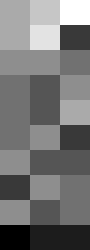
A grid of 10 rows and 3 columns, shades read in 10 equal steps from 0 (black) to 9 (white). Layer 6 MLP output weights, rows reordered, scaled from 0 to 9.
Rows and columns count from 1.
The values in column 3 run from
1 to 9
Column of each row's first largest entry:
3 2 1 3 3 2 1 2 1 2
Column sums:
41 43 40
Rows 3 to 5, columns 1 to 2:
5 5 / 4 3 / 4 3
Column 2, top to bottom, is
7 8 5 3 3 5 3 5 3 1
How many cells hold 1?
2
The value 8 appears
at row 2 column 2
